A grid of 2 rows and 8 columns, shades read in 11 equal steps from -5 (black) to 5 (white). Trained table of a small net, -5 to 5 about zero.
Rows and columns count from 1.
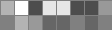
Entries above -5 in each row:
8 8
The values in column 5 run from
-1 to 4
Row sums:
10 0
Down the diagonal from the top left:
2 2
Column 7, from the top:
-2 -1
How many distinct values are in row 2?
4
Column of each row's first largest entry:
2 2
